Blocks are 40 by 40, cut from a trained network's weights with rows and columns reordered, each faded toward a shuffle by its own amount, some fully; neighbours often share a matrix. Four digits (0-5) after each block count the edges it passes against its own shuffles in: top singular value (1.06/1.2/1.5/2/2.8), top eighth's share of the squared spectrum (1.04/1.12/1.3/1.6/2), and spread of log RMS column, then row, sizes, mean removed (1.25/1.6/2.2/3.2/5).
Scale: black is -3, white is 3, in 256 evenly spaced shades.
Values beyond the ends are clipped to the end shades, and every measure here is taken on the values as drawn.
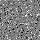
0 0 0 1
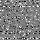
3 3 0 2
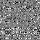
3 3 0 3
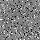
1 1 0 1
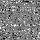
2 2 0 2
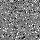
0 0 0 0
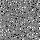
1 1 0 0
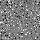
0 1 1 0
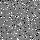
0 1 0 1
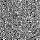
2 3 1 1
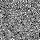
0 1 0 0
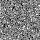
0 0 0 0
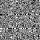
3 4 0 2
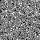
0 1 0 0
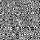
3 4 1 2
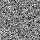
0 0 0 0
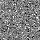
0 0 1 0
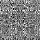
3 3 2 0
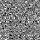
3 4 1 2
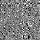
2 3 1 1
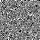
1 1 0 1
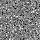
0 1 0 0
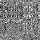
3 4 0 2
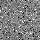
0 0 0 0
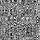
3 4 2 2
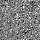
1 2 1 0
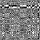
4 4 1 3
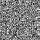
2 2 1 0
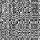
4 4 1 2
